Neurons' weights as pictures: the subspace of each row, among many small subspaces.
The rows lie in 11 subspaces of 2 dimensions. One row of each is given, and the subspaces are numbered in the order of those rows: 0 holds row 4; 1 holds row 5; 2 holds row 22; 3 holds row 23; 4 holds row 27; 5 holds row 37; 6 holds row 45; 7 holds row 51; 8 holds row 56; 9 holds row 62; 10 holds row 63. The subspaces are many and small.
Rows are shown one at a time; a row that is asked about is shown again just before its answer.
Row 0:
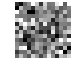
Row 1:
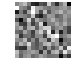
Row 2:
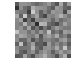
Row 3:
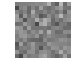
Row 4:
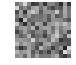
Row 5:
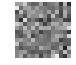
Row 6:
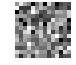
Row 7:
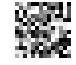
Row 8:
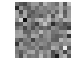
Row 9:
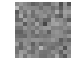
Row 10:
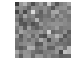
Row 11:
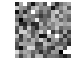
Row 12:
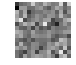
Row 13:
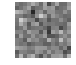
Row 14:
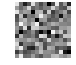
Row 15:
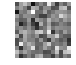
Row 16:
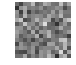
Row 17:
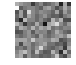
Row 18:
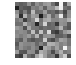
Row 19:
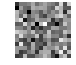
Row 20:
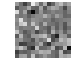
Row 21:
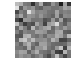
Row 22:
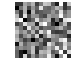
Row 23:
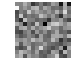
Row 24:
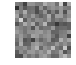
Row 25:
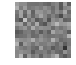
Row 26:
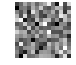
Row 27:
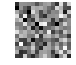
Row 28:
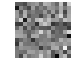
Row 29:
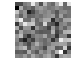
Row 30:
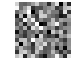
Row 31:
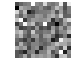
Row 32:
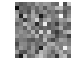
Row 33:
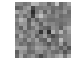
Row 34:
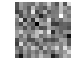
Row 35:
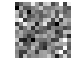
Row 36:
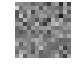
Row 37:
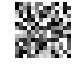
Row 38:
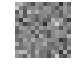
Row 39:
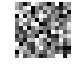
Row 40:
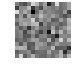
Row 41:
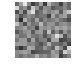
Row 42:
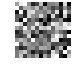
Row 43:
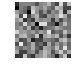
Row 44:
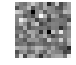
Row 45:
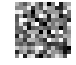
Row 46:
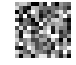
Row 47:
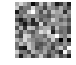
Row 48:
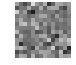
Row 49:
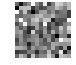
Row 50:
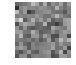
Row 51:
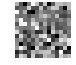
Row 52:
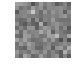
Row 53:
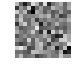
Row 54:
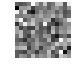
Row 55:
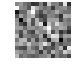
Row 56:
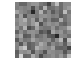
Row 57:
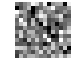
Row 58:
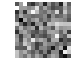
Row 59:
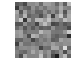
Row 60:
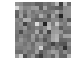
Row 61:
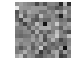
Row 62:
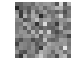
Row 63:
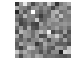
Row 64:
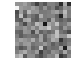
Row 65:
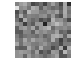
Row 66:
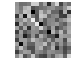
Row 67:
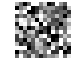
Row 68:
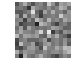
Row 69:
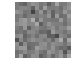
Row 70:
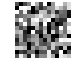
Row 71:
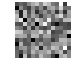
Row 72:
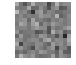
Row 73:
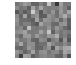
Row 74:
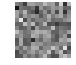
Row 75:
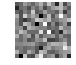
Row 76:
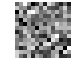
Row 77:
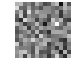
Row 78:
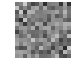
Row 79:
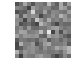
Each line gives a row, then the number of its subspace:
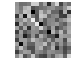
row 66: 4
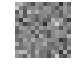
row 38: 2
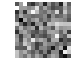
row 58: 10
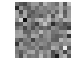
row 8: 1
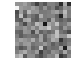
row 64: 9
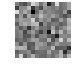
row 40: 5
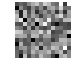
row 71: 0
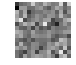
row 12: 5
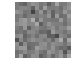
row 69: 8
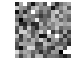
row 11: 10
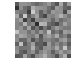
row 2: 4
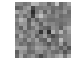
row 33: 9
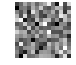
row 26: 5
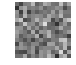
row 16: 2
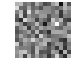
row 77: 2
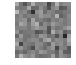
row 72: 7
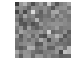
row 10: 10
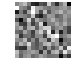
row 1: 9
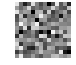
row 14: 10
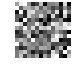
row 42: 1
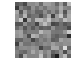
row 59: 1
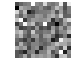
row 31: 5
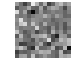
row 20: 7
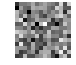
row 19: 4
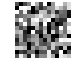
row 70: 2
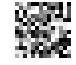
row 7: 0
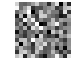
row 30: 4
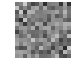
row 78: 0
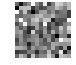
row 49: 2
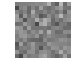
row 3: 3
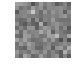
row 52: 8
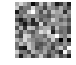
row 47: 8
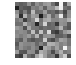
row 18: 9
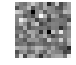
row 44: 6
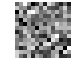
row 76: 7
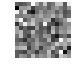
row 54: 5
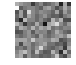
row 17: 5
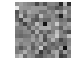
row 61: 9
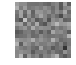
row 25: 0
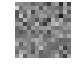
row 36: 3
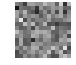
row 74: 10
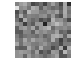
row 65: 3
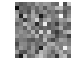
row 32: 9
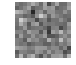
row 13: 6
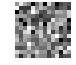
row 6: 2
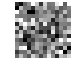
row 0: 8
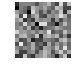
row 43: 4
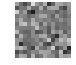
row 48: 7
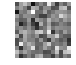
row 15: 7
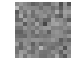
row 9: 3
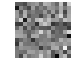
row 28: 1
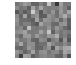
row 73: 5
